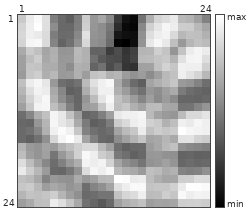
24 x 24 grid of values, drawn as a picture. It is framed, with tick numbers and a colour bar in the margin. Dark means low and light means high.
Odd patch: lower, in the top middle. Rings: centred on the top right. Ninth with the lowest average: top middle. Mirror symmetry: none. Odd rows or columns: none.
